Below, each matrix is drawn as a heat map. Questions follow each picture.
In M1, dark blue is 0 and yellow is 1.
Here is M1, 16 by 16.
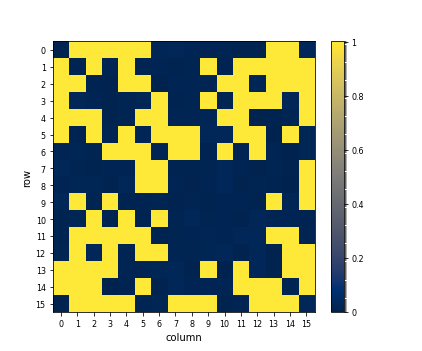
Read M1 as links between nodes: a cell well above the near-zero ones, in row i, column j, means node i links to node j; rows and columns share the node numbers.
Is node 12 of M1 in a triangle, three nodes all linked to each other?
yes
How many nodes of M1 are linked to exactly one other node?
0
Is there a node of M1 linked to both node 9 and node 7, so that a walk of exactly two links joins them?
yes
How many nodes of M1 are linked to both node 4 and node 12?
4
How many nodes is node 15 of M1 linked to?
10
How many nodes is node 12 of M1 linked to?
6
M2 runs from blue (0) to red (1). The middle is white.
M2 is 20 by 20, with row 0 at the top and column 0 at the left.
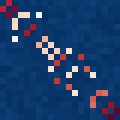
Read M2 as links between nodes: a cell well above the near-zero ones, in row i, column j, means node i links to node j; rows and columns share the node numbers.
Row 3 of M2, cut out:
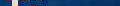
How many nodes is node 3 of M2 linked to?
1
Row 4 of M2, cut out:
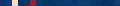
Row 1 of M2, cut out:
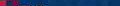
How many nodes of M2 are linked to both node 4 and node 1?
1
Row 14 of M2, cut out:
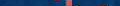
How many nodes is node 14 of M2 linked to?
1
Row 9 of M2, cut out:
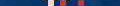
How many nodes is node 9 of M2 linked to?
3
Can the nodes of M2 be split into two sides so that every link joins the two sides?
yes
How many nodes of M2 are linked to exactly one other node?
8
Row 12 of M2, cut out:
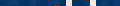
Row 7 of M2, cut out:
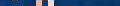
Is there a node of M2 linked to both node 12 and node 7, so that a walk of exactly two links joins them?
no
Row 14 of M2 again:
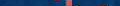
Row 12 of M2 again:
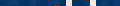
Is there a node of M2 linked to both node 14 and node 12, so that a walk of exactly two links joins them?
yes
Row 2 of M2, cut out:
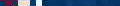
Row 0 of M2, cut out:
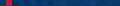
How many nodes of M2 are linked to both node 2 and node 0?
1
